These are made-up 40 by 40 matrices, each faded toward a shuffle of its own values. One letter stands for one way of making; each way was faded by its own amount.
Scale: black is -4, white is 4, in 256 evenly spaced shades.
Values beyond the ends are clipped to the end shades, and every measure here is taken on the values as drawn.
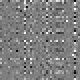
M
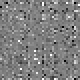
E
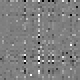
M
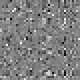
E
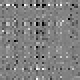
M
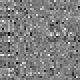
E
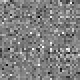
E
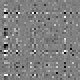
M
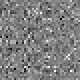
E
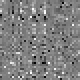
E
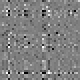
M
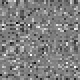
E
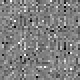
E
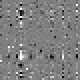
M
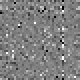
E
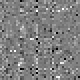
E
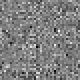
E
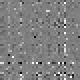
M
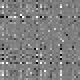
M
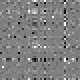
M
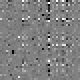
M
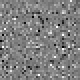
E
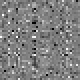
E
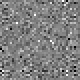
E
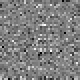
E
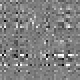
M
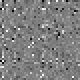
E
